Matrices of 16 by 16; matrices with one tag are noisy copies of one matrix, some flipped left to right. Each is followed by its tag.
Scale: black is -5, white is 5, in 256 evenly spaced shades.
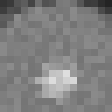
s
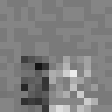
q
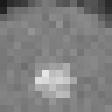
s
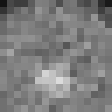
s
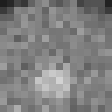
s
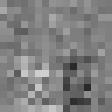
q
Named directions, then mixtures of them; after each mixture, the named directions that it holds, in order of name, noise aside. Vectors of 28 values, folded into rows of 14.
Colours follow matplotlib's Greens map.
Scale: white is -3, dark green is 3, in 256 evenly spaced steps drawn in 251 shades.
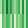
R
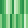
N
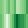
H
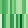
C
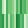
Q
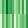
R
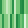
N, Q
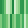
N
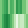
H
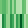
C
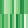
N, Q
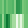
C, H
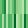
Q, R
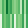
R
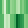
H, Q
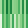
R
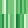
Q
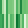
Q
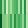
R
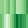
H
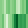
H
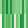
C, R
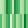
N
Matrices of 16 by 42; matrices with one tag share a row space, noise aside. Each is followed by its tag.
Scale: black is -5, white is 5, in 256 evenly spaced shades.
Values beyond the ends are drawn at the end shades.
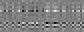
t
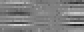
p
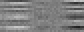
p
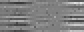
p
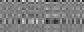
t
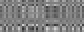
t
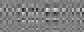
t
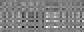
t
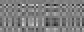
t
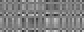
t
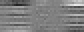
p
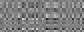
t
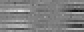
p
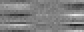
p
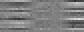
p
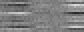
p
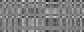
t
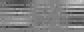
p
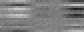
p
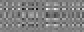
t
